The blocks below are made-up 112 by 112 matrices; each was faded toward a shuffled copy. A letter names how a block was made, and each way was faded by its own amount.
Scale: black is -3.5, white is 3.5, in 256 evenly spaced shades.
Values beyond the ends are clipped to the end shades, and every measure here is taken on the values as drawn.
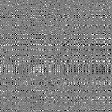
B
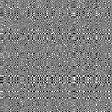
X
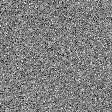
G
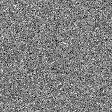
G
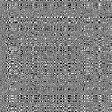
B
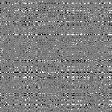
B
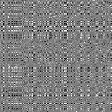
X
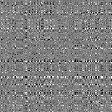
B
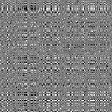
X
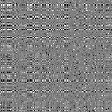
X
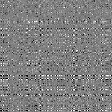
B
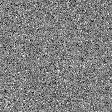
G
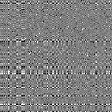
X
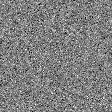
G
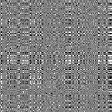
X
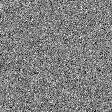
G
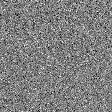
G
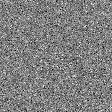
G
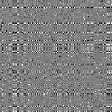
X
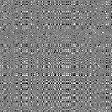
X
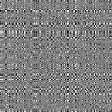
X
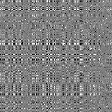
X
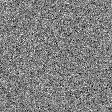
G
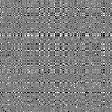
X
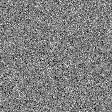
G
